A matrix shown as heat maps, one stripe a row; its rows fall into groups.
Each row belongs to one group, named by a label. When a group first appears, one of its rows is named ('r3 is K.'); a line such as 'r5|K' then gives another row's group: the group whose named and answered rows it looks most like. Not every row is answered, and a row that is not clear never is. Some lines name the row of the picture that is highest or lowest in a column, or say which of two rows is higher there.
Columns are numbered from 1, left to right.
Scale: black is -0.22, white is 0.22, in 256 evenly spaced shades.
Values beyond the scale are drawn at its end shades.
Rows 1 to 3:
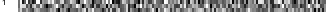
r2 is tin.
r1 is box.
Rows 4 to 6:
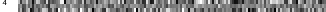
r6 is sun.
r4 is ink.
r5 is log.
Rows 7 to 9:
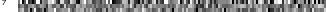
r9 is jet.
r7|box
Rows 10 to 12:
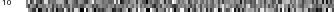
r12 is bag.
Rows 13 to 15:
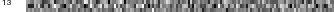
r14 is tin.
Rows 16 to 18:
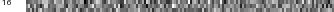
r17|box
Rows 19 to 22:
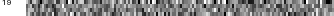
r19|ink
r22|log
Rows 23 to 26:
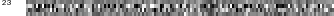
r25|sun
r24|jet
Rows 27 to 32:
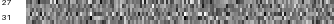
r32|bag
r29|bag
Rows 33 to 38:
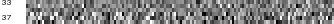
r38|jet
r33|ink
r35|bag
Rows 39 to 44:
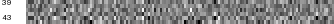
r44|ink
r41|sun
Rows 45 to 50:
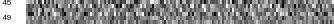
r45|jet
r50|box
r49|jet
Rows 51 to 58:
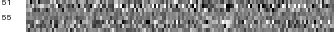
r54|log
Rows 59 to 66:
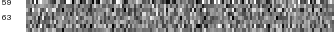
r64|sun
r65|ink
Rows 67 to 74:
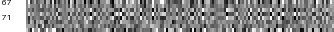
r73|jet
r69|log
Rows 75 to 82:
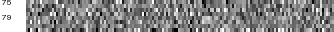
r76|jet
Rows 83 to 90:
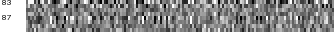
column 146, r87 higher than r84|Yes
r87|sun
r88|sun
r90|ink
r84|box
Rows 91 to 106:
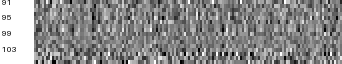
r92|box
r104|bag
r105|jet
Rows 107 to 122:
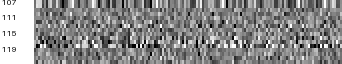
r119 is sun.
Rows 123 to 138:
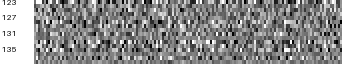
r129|box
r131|bag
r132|sun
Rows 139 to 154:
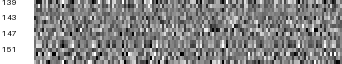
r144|sun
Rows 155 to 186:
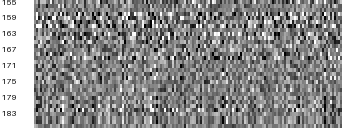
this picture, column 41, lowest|161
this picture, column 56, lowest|161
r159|box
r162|log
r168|jet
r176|jet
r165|ink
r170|jet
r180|bag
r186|bag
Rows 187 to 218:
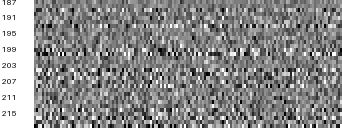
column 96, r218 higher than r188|Yes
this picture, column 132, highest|214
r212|jet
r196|ink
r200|sun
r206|sun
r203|log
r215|jet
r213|ink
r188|jet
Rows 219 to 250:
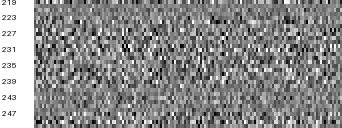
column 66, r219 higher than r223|Yes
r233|sun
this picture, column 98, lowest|247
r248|jet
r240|box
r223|jet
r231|log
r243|jet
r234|jet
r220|bag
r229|ink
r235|bag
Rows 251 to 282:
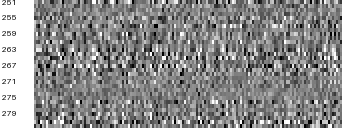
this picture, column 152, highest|268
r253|sun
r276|ink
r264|sun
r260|box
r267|sun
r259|box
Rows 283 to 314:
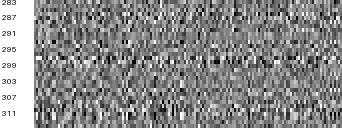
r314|sun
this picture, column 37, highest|295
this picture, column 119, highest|306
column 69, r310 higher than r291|Yes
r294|ink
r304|box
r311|box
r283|ink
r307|box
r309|log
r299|sun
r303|box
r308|sun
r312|box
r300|log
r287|bag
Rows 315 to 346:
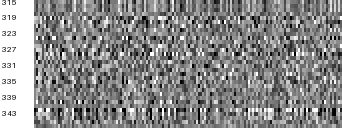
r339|box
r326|jet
